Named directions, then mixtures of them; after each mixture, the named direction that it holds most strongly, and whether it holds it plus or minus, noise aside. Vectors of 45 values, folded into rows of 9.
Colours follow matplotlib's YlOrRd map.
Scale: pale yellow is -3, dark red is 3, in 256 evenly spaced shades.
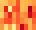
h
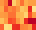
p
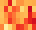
p, plus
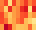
p, minus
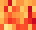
p, plus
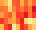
p, minus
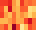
h, minus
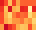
h, minus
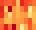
h, minus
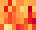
p, plus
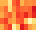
p, minus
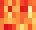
h, minus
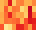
p, plus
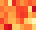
p, minus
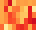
p, plus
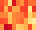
p, minus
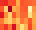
h, minus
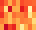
h, minus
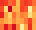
h, minus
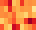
p, plus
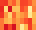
h, minus
